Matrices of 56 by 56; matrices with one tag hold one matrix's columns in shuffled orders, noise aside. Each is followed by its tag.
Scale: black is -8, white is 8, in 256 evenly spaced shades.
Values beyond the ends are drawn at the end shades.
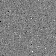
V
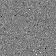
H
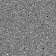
H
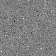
V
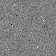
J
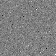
H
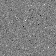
J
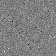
V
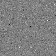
J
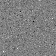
V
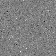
V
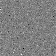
H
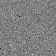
H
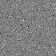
J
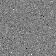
H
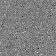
H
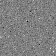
V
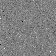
V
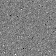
H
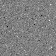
J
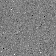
H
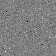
V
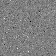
V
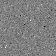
J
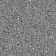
V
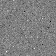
V
